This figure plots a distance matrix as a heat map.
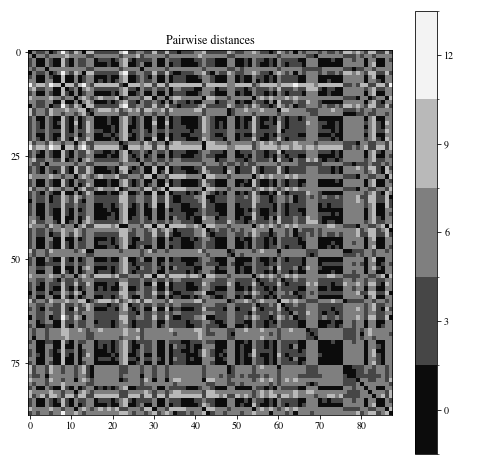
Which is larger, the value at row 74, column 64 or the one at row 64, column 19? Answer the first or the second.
the first
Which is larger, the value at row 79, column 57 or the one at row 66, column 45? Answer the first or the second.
the first
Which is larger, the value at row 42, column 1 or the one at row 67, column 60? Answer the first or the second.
the first
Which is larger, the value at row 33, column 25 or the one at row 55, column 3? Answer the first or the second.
the first
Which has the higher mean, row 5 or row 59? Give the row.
5
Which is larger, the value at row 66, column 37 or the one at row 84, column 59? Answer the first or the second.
the first
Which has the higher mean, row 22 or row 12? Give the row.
22
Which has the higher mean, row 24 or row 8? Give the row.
8
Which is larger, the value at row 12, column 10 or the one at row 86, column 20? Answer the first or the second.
the second
